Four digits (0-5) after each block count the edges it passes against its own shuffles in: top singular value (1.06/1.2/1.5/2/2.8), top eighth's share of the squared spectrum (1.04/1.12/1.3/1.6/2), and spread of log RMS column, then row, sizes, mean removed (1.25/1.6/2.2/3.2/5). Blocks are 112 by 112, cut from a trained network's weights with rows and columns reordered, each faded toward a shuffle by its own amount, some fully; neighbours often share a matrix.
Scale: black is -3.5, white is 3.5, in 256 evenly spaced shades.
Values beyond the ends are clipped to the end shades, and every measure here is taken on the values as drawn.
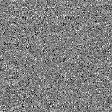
3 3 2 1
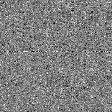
3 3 1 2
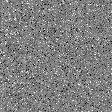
0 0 0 0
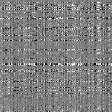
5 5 1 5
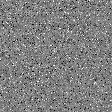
0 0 0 0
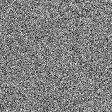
2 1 0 0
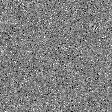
1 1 0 0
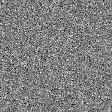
2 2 0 0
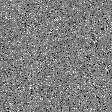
0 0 0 0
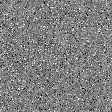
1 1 0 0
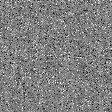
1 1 0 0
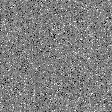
1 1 0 1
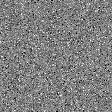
2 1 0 0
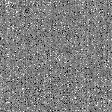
3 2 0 2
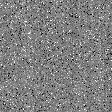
2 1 0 1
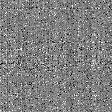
3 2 0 2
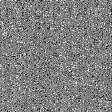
2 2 0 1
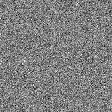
3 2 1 0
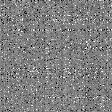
3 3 0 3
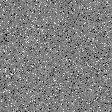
0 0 0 0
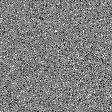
2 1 0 0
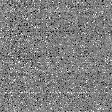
2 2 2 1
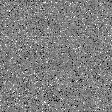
1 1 1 0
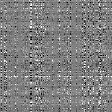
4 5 5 2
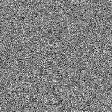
3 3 1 0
